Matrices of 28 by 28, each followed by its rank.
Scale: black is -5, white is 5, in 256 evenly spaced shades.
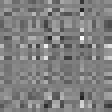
two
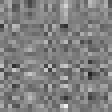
three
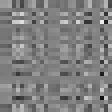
two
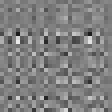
two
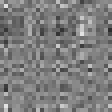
three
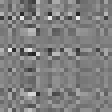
two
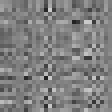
three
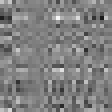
three
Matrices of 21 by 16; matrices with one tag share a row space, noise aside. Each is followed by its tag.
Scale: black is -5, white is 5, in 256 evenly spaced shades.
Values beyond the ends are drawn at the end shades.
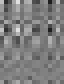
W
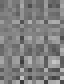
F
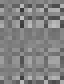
F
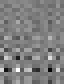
W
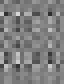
W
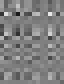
W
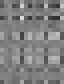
F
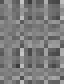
F
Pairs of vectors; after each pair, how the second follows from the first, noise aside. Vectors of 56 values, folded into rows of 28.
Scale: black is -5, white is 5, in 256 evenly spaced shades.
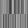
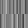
shuffled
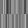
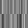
reversed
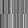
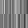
reversed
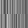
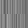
shrunk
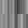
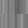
shrunk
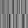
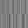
shrunk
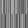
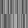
reversed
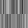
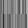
shuffled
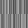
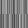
reversed
